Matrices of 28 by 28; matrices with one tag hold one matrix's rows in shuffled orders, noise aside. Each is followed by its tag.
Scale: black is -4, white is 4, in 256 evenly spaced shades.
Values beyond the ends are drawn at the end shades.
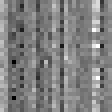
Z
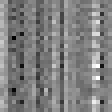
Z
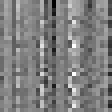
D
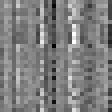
D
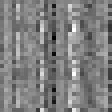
D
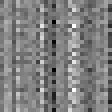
D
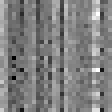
Z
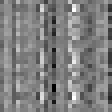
D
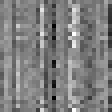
D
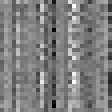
D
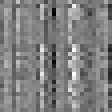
D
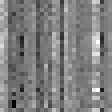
Z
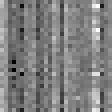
Z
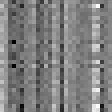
Z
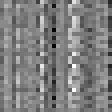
D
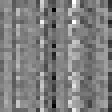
D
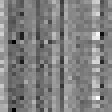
Z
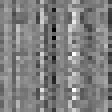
D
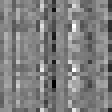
D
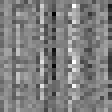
D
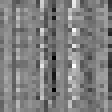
D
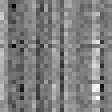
Z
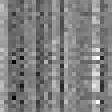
Z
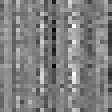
D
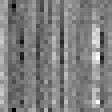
Z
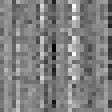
D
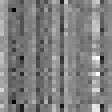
Z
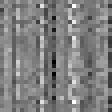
D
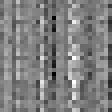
D
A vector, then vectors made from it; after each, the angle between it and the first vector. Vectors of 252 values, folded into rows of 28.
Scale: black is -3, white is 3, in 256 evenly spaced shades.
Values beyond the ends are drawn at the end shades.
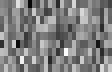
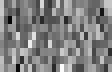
orthogonal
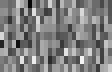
nearly parallel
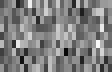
nearly opposite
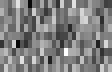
nearly parallel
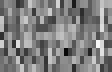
nearly opposite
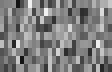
nearly opposite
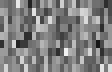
nearly parallel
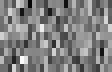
partly aligned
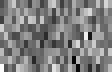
orthogonal
